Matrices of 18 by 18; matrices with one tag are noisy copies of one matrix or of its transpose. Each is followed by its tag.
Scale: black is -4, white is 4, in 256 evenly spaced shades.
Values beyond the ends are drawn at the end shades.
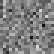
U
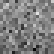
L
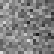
L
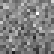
L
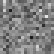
U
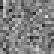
U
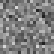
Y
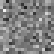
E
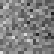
L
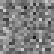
E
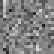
U
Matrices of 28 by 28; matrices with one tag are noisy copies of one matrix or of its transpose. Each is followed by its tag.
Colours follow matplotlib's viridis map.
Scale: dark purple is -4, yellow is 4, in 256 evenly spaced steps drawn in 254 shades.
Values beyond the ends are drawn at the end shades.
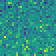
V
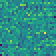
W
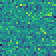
W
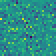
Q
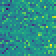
V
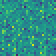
W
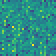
W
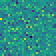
Q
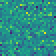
W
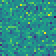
W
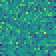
W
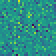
Q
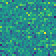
W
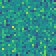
W
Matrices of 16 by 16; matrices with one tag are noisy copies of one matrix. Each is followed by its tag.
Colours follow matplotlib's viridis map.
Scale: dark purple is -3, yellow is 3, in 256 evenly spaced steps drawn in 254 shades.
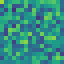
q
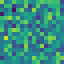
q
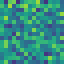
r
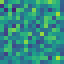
q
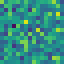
q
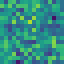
r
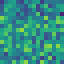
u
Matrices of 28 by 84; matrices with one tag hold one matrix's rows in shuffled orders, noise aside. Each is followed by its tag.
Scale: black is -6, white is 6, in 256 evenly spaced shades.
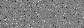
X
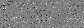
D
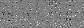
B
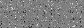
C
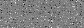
C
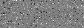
D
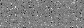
C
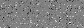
B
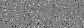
X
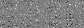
B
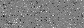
D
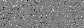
D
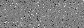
X
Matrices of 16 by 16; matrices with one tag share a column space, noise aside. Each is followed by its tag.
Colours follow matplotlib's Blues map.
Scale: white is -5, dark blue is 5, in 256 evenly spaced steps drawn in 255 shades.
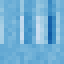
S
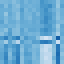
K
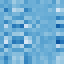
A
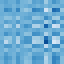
A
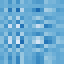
A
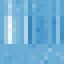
S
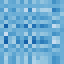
A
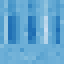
S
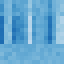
S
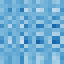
A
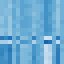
K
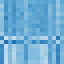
K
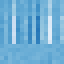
S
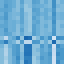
K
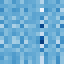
A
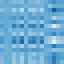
A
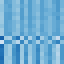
K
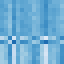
K
